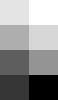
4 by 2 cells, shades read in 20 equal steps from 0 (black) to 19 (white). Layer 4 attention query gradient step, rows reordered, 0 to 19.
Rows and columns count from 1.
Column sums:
41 46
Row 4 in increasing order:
0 4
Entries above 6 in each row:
2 2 2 0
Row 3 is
7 11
